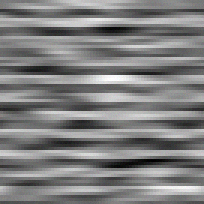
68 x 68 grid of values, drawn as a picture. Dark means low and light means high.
The grain runs across in streaks. Horizontal stripes repeat 11 times down the table. There is no overall slope. Overall the values sit about 50% of the way up the scale.
